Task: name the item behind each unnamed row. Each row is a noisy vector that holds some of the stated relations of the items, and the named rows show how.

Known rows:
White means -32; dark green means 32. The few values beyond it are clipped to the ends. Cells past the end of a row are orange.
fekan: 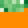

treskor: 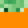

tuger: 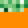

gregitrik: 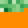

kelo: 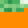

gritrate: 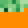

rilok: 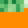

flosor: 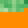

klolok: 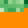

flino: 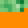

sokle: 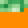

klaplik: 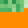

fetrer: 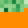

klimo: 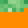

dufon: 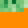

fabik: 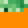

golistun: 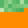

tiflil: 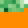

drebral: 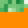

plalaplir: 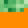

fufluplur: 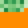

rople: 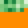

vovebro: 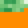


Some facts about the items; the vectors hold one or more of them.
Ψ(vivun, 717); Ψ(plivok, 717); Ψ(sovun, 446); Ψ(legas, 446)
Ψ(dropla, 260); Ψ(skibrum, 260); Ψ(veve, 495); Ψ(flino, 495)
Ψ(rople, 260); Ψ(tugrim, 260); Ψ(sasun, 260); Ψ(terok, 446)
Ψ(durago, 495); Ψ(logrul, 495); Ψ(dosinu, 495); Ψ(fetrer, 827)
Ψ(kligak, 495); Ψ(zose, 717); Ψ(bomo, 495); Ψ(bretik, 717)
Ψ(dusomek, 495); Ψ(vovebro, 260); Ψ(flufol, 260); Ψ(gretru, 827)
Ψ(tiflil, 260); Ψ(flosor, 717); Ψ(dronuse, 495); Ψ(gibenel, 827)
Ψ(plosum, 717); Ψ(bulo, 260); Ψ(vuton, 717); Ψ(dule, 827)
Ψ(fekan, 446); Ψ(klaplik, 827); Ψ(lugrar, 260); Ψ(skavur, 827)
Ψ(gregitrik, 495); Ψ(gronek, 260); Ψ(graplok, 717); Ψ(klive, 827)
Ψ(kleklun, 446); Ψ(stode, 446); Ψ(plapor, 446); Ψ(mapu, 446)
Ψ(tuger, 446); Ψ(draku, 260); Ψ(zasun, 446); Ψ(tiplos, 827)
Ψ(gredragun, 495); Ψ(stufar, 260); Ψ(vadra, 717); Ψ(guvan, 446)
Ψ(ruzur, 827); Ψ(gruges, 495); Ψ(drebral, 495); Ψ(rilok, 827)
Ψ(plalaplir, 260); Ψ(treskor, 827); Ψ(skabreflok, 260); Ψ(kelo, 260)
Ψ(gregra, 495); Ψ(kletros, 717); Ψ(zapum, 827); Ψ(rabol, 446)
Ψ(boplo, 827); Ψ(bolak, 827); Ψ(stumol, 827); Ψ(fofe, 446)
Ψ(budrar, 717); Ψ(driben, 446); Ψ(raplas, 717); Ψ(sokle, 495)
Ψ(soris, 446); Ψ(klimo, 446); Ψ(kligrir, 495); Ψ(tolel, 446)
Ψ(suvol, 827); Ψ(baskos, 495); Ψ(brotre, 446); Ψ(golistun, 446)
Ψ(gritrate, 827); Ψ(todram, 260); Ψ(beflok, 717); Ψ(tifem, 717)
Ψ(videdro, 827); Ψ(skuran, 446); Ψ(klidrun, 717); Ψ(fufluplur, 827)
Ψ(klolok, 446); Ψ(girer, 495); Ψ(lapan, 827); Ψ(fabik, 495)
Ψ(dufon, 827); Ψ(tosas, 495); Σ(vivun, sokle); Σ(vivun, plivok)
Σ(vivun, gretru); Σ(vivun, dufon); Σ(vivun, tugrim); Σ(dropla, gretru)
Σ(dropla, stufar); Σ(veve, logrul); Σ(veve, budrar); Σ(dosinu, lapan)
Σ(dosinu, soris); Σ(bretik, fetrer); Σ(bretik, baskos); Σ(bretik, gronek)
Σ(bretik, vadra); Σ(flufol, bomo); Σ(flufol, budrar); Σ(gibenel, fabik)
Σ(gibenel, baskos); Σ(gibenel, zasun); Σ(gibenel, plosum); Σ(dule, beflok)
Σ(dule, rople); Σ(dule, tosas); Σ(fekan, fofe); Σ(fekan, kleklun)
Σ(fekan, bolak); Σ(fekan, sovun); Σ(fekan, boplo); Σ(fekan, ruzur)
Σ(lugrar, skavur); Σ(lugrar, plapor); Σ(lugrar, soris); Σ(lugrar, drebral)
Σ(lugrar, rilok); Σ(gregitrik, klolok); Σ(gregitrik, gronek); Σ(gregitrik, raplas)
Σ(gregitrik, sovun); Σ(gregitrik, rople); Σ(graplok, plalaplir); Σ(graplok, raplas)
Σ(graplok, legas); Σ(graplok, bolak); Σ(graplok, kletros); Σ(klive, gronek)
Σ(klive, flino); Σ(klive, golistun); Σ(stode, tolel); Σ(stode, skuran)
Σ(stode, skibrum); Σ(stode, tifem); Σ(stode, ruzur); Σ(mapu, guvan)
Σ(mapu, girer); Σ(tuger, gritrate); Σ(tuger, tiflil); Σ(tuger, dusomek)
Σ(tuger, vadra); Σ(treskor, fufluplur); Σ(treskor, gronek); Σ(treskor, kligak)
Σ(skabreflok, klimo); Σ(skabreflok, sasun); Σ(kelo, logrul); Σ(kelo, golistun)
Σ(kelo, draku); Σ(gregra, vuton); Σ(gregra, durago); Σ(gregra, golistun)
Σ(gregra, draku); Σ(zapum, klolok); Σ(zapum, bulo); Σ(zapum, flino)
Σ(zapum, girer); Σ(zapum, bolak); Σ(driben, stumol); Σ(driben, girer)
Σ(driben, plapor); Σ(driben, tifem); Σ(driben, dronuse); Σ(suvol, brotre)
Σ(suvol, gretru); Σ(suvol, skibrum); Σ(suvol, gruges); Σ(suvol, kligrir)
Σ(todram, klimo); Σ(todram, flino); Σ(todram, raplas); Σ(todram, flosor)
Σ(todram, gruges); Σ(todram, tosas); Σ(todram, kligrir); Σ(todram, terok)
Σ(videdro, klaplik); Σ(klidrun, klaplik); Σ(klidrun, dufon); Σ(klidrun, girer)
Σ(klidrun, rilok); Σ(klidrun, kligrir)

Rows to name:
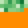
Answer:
kligak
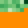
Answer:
brotre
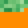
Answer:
zapum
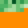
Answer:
gretru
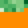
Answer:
legas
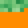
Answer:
girer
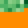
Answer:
guvan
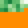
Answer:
lugrar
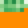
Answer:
gronek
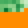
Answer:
videdro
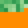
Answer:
suvol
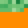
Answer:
dronuse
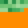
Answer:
bolak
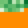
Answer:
graplok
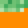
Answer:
zose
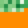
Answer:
klidrun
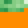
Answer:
skabreflok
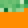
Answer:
rabol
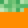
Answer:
vuton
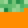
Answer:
gredragun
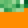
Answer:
mapu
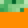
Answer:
stufar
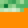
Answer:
plivok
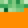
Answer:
dusomek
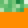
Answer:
durago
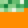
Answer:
vivun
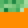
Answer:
tiplos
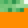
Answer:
draku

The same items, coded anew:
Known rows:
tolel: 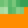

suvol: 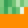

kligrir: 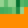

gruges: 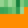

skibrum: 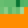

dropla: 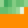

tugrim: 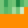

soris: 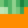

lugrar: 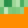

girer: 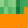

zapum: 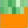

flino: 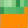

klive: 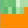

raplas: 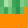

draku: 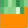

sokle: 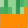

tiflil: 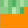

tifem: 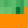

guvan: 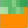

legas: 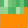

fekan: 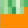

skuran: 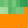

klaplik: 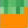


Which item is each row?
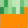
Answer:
veve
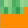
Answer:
beflok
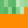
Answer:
dule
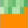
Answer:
zasun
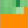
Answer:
sasun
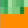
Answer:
budrar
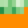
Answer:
gregitrik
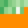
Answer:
kelo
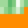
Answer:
tuger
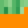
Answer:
flosor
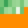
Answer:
flufol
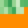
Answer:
stode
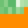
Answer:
treskor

